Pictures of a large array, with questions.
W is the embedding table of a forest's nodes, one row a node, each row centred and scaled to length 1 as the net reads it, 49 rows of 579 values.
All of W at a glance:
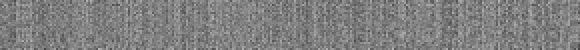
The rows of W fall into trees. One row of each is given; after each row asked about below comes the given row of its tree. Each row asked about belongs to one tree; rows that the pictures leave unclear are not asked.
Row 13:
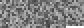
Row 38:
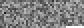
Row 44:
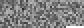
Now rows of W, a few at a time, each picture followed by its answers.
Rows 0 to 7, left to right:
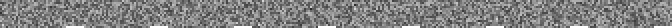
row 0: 44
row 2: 44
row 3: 13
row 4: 38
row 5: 38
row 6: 44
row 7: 13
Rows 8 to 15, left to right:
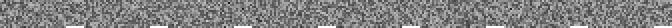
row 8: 44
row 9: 13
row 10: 38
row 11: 44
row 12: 13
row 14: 44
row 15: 44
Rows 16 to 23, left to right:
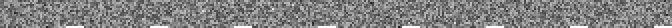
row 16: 38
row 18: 44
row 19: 38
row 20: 13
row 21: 44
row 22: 44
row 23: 13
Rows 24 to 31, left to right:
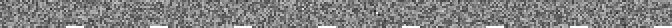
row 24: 13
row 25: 44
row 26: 38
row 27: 44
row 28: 13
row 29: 38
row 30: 38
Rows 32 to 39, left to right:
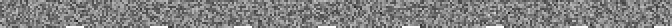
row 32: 44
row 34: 38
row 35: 44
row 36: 44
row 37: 38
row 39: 13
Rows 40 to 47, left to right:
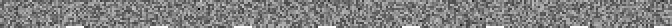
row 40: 38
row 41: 38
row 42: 44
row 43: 13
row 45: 13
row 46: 44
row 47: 13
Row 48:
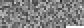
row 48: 13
